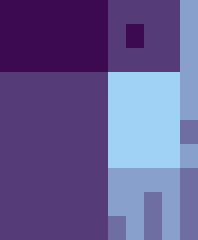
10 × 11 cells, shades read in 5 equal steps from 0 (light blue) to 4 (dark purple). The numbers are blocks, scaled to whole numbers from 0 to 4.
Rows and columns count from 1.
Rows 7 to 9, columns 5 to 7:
3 3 0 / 3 3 1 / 3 3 1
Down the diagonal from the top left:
4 4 4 3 3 3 0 1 2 1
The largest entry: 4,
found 19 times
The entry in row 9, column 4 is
3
